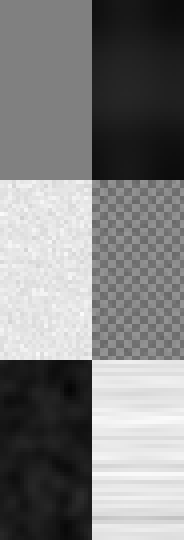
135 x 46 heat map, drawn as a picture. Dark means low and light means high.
The table splits into 3 rows of 2 panels. Panel 1,1: middling, flat. Panel 1,2: very low, smooth, faint in contrast. Panel 2,1: very high, fine-grained, faint in contrast. Panel 2,2: middling, checkered. Panel 3,1: very low, blotchy, faint in contrast. Panel 3,2: very high, streaked across, faint in contrast.
